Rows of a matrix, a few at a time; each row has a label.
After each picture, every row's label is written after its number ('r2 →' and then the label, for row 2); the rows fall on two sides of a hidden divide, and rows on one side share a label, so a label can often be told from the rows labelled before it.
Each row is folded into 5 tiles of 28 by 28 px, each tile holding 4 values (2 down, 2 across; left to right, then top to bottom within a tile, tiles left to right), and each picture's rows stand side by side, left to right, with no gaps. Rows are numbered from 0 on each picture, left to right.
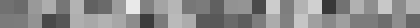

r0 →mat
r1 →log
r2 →log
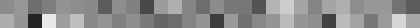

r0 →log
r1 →log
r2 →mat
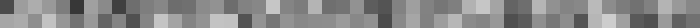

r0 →log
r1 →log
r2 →log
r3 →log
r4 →log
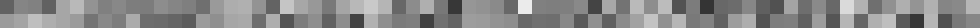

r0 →log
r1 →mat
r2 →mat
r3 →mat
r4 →mat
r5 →log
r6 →log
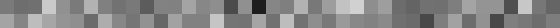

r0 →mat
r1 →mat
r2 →mat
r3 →mat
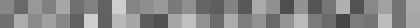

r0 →log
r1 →log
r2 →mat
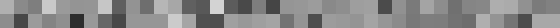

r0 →mat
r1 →log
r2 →log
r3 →mat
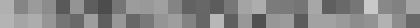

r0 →log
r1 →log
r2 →log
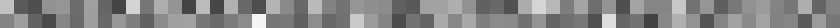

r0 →mat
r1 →log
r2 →mat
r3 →log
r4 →log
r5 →mat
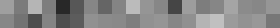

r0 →log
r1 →mat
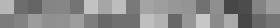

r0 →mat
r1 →log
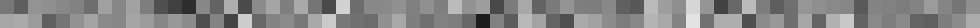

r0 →mat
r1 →log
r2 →log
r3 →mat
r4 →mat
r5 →mat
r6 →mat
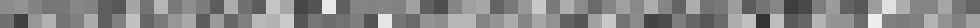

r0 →log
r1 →log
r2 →mat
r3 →log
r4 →log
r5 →log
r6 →mat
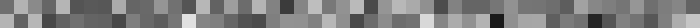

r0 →log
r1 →log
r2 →log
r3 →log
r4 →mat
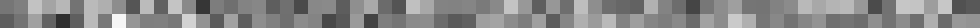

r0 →mat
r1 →log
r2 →mat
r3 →mat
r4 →log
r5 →log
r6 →mat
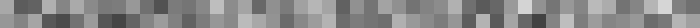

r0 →mat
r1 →mat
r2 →log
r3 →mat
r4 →mat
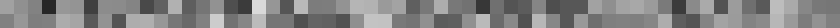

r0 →log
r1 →log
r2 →mat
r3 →log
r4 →mat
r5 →mat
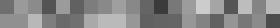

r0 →log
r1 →mat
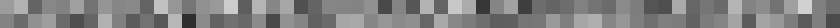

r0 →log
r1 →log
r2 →mat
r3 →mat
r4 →log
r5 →mat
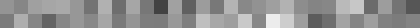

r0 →mat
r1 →mat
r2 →mat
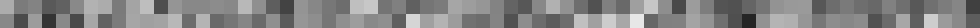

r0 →mat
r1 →mat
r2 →mat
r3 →log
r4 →mat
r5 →mat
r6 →mat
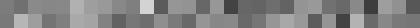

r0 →mat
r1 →mat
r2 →log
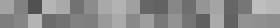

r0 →mat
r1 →log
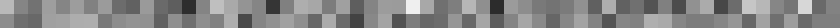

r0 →mat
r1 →mat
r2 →log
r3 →mat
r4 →mat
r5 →mat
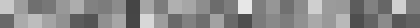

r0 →log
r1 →mat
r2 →log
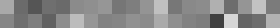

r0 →mat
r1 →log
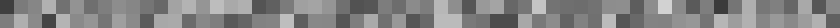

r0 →mat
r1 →mat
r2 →log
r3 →log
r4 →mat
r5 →mat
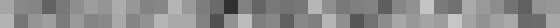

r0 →log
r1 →log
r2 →log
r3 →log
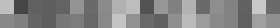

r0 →mat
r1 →log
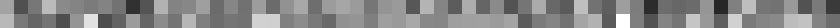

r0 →mat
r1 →log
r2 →mat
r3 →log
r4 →log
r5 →mat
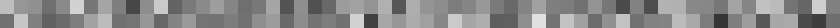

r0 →mat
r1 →log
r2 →mat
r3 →log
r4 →log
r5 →log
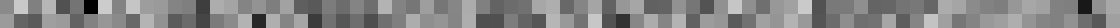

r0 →log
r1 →mat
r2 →mat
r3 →log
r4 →log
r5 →mat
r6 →log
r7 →log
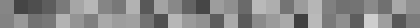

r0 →mat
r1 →log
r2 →log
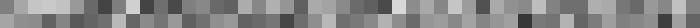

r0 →log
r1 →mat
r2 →log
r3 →log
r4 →log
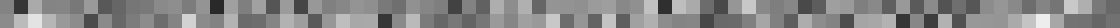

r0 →log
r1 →log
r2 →mat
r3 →mat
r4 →log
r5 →mat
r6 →log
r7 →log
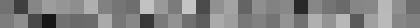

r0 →mat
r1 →mat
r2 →mat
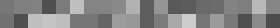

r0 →log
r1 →log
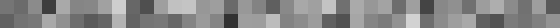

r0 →log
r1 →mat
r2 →mat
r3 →log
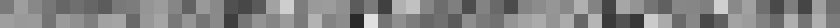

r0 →log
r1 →log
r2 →log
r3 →log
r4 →log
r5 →log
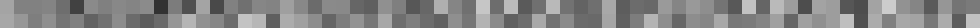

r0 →log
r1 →log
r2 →mat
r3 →log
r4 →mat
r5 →mat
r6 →mat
